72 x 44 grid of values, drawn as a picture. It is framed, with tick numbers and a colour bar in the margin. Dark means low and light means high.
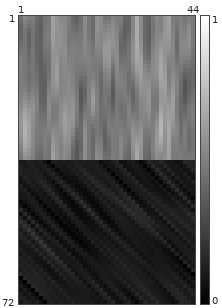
The table splits into 2 rows of 1 panel. Panel 1,1: middling, streaked downward. Panel 2,1: very low, slanting down to the right, faint in contrast.
